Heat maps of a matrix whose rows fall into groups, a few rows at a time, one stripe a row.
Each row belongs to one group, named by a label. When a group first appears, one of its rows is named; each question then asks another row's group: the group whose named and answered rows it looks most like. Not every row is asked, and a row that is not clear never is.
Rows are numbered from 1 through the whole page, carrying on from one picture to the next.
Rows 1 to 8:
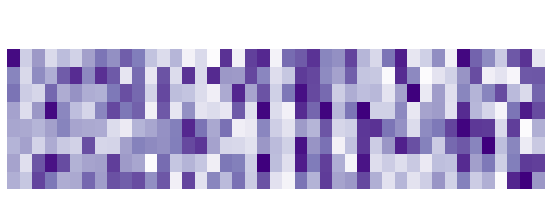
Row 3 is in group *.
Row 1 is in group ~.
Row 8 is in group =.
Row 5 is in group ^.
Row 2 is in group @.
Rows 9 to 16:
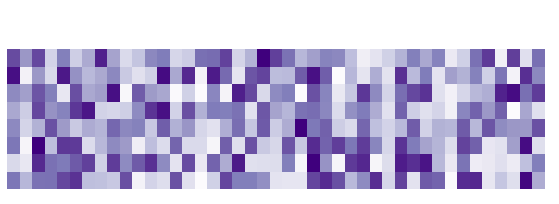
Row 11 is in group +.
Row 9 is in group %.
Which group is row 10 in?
@
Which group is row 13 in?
*
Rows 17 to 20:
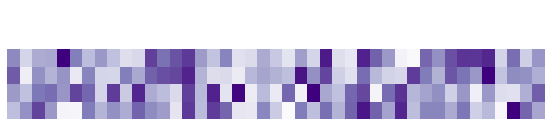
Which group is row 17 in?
^
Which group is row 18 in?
^
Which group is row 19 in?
+
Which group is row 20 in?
=
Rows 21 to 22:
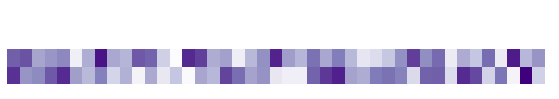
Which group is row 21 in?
%
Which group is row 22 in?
~
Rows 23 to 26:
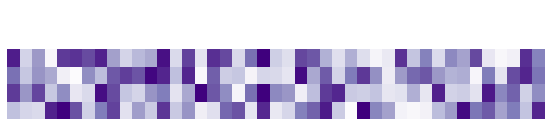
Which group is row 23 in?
@
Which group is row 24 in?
=
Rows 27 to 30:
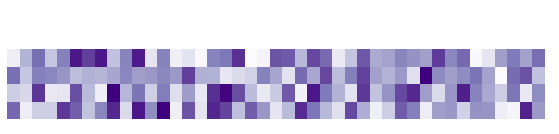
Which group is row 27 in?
+
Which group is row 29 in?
+
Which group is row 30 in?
@
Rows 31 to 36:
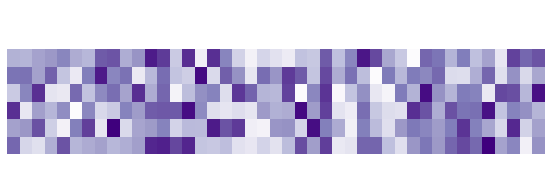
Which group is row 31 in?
=
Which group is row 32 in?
%
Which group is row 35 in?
+
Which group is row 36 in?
^
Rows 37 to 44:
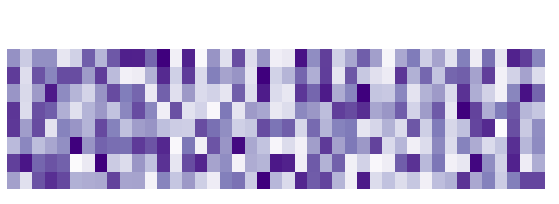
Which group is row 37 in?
=
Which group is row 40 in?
~
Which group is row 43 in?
%
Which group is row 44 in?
*
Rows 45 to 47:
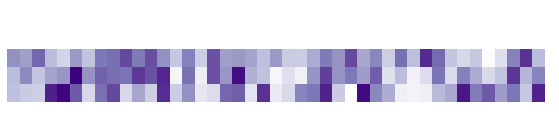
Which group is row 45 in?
=
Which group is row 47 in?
*
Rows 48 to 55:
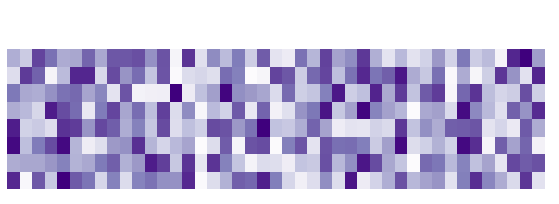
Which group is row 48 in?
=
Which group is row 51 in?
*
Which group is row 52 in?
@
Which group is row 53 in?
~
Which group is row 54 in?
=
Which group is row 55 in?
@
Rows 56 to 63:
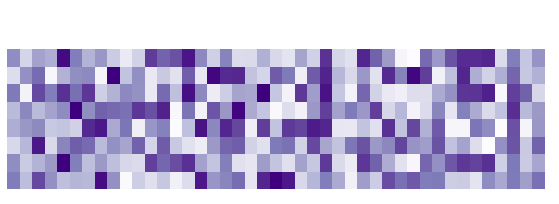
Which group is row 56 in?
^
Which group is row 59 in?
=
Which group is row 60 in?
%
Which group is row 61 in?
+
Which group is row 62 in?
^
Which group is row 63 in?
%
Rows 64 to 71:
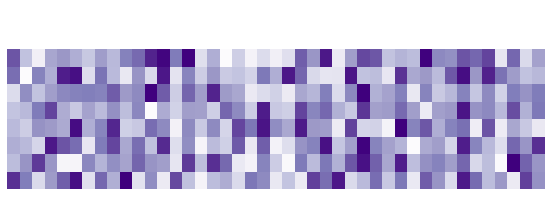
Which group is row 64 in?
^
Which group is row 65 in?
@
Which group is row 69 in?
*
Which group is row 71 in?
~
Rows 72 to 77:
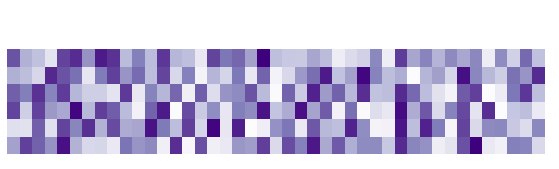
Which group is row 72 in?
@
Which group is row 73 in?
*
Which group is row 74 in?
~
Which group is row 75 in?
@
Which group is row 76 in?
+
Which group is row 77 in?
~
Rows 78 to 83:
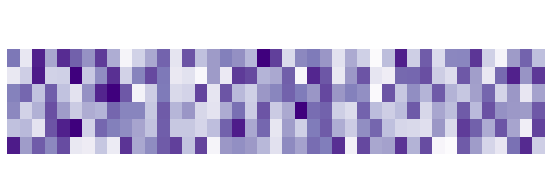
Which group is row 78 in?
@
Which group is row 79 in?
+
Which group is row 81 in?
*
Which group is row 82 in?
*
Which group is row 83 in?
~
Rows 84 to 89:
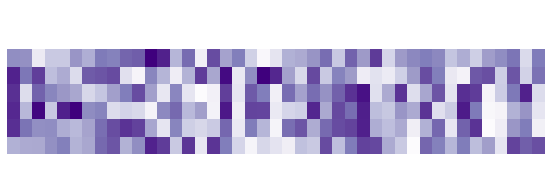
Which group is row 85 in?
%
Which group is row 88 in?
~
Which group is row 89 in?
=
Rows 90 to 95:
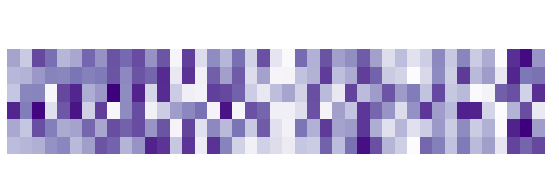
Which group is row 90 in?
=
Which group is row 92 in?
+
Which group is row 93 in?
~
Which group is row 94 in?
=
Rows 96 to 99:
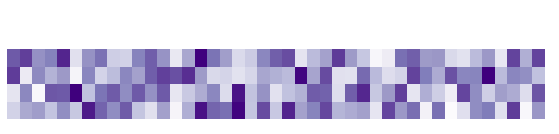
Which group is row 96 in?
%
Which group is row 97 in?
^
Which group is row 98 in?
*
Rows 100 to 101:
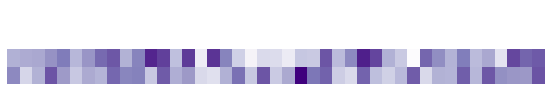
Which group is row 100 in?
=
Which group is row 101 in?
*
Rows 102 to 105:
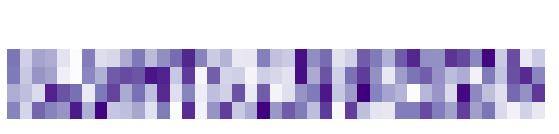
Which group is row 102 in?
^
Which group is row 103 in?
=
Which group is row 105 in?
@
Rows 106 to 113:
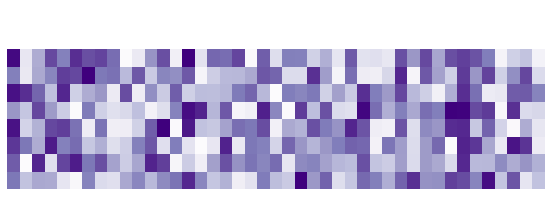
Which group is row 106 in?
@
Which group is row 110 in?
@
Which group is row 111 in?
~
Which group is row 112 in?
@
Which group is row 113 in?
^
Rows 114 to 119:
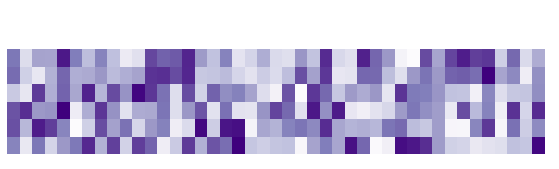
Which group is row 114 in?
^
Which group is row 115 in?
^
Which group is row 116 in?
+
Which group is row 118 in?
%
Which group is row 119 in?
+
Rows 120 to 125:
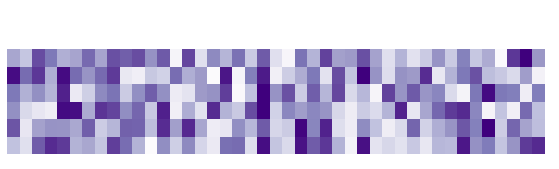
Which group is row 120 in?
=
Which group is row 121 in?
~
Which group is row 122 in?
%
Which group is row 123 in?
@
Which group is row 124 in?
^
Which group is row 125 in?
*
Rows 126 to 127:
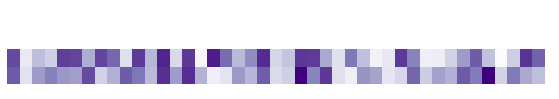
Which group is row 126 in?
@
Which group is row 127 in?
^
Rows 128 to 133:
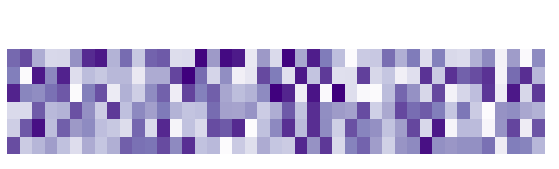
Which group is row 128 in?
%
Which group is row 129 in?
^
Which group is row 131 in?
+
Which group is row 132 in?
+
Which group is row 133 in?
^
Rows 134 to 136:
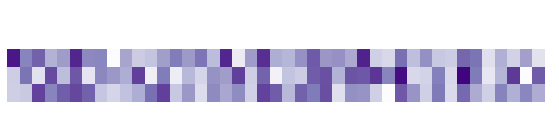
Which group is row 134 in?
~
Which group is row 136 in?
@
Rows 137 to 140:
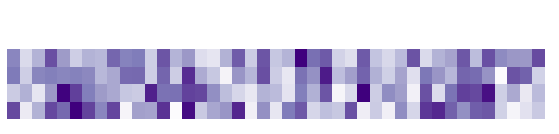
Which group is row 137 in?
*
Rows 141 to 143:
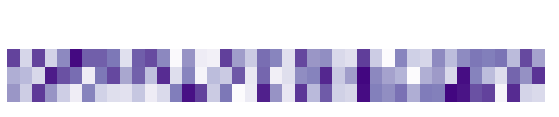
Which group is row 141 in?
@
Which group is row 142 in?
*
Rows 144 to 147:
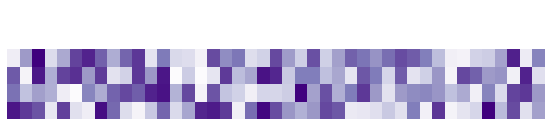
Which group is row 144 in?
+
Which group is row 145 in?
@
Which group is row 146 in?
=
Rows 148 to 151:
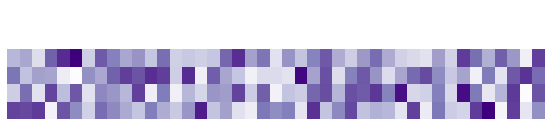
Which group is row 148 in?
*
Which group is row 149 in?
=
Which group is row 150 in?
*
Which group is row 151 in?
%
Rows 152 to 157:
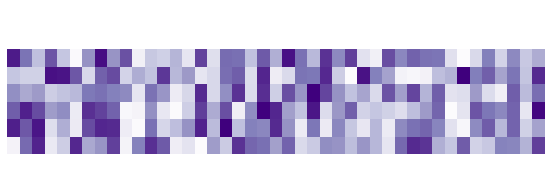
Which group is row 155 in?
%
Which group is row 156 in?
%
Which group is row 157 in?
+
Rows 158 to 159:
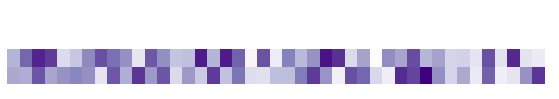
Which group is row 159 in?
+
